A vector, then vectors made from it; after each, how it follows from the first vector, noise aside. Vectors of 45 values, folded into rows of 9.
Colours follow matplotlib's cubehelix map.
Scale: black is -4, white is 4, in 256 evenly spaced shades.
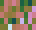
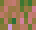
shrunk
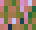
negated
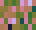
negated
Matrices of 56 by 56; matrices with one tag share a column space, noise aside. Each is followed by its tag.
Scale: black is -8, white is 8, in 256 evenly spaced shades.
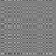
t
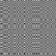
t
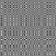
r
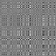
r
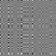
t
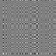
t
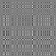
r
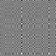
t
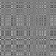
r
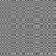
t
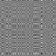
t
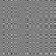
t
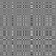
r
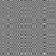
t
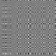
t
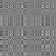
r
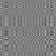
r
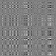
r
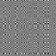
t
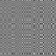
t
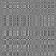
r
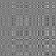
r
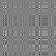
r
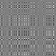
r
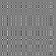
r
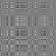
r
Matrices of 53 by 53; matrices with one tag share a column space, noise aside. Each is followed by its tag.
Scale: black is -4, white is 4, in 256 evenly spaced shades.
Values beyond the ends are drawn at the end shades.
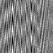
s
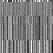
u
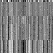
u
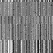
u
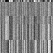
u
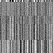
u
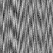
s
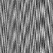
s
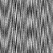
s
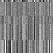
u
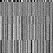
u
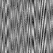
s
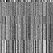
u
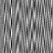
s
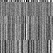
u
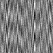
s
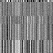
u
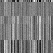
u
